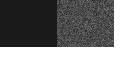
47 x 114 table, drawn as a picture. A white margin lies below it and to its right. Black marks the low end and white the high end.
It is made of 1 by 2 panels. Panel 1,1: very low, flat. Panel 1,2: low, fine-grained.
